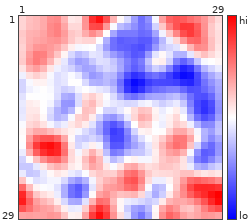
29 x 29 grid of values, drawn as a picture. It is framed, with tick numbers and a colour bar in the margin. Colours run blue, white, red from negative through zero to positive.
The top left is the calmest part. The field is mottled with small blotches. There are no regular stripes. The bottom right is the ninth with the highest average.
